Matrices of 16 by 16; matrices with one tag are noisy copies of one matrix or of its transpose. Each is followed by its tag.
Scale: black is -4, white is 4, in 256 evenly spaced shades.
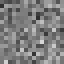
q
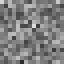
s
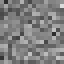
q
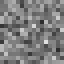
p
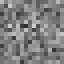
s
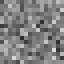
p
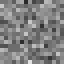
p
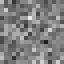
s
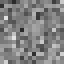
q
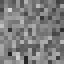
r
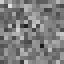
s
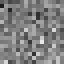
q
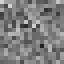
s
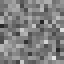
p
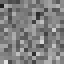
q
